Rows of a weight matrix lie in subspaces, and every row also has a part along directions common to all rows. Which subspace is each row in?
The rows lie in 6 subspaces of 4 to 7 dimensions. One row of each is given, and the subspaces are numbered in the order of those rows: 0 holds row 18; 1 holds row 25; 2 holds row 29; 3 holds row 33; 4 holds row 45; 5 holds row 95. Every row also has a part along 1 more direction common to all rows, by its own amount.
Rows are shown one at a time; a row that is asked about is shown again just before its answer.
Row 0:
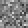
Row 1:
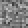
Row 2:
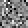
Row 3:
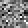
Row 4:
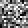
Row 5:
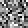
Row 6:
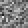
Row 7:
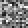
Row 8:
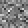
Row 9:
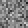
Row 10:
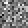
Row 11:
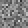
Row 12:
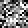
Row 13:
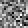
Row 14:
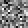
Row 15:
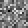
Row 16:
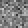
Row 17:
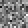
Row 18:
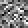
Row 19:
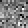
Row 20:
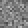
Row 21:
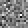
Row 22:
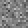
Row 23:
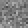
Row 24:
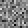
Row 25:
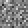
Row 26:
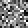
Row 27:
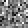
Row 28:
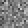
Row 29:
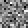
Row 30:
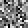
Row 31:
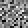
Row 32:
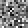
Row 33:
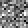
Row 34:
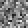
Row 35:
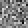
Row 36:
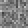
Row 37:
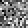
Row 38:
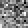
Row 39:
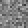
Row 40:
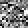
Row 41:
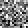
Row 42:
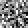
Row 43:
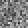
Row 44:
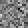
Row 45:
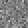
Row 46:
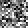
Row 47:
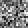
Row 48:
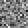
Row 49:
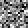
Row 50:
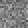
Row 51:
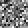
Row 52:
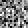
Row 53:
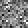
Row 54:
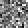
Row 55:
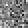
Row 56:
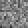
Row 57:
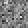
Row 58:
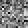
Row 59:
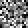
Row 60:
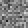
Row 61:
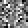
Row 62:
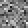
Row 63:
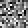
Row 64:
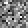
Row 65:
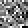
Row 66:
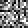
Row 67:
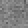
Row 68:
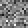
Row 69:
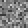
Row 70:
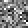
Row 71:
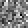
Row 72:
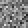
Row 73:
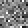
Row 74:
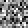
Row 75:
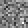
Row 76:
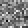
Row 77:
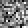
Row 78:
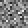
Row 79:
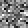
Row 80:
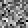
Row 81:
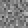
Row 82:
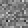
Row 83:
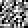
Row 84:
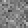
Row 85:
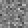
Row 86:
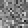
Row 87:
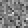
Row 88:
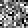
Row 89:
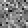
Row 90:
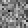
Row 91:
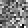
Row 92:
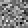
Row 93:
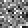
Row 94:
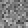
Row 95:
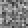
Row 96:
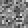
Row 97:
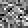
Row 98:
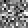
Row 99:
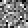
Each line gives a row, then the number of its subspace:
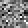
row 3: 3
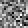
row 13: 0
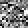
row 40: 0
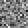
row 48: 2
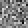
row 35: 0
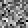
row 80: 3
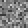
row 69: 1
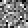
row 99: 3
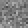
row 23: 5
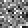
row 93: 4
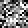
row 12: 0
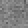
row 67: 3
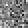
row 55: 3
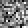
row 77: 4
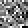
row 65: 4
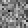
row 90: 2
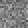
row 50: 3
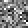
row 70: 4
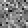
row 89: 2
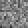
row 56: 5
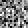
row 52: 4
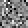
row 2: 2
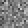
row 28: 1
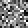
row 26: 5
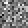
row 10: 1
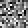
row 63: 2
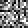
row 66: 5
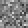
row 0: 0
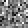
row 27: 1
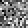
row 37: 1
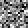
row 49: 2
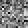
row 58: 3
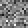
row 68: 4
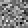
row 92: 1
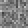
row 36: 5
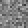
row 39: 0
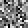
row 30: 3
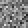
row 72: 1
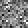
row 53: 5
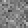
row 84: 2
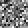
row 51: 1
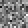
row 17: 1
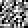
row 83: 1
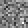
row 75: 0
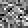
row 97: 0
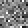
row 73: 4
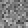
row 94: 3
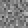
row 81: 5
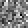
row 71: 1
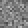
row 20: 3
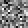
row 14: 3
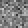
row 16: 3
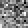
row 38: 3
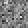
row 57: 1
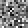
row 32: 3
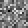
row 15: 4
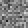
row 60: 0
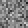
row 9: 2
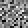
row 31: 4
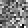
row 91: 0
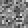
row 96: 1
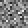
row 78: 2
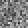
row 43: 1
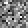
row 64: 1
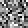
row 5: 2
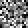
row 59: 4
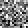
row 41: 4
